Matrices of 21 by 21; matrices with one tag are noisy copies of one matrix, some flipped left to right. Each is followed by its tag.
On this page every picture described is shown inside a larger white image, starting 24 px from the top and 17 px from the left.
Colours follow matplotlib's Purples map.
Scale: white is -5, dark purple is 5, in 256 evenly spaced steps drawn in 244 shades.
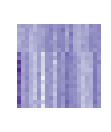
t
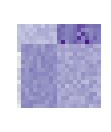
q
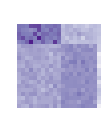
q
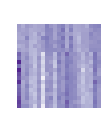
t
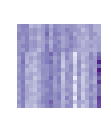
t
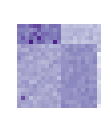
q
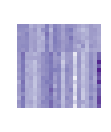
t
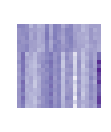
t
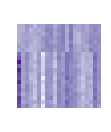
t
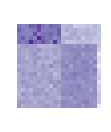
q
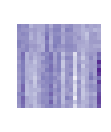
t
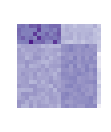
q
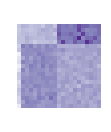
q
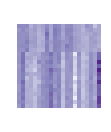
t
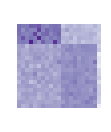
q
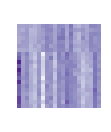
t
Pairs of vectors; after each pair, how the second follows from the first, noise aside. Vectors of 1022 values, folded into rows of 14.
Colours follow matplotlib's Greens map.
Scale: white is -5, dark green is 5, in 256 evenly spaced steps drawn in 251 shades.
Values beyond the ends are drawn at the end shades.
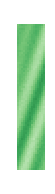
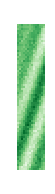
scaled up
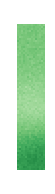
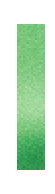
copied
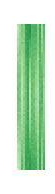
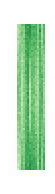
copied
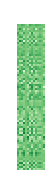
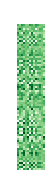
scaled up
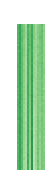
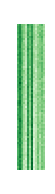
scaled up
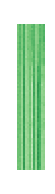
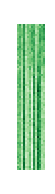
scaled up
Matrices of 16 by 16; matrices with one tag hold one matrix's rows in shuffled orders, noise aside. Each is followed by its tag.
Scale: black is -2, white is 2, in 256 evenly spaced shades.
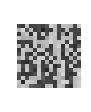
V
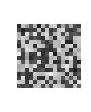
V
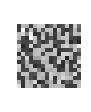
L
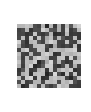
L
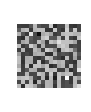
L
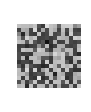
V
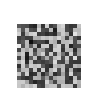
V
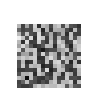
V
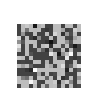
V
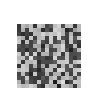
V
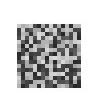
L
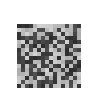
V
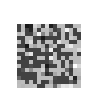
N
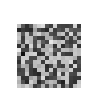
L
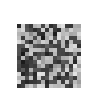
N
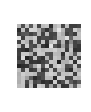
V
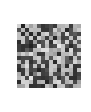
V
